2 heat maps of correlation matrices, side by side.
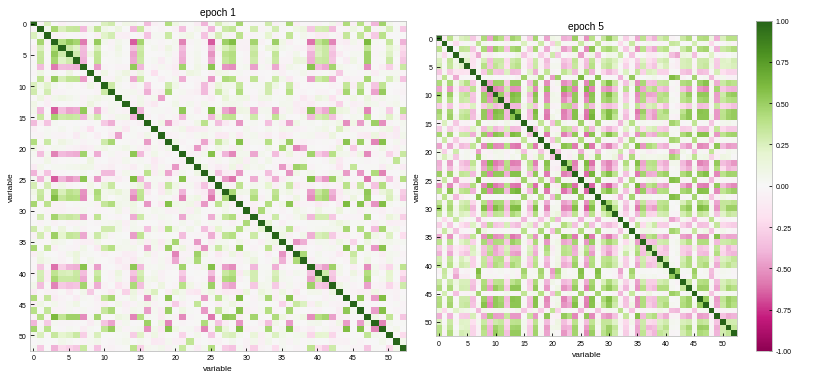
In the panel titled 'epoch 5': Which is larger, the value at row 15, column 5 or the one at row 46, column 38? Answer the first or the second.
the first
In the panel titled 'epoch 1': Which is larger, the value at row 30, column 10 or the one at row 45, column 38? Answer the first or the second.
the second
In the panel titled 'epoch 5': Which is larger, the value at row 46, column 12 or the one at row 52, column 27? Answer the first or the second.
the second
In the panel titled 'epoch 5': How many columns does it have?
53
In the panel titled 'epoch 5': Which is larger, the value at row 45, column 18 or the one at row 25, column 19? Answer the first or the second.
the first
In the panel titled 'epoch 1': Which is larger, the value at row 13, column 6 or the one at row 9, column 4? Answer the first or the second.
the second
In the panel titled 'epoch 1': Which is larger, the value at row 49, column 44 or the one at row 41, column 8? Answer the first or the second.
the first
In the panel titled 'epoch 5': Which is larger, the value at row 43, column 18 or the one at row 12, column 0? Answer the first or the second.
the first
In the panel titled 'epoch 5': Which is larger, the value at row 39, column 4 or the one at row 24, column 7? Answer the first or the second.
the first
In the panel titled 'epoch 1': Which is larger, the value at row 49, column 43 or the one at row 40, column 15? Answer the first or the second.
the second
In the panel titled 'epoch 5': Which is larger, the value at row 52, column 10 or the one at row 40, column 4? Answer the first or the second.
the first
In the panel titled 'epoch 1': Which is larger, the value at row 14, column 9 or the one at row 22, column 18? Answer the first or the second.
the second
